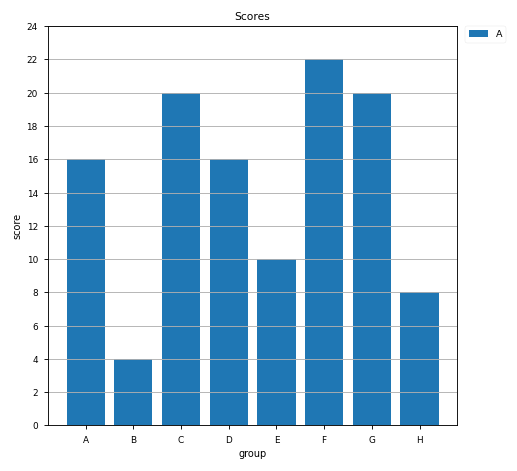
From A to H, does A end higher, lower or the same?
lower
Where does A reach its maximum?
F
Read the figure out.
Title: Scores
x-axis: group, ticks A B C D E F G H
y-axis: score, ticks 0 2 4 6 8 10 12 14 16 18 20 22 24
Legend: A
Values:
A: 16 4 20 16 10 22 20 8
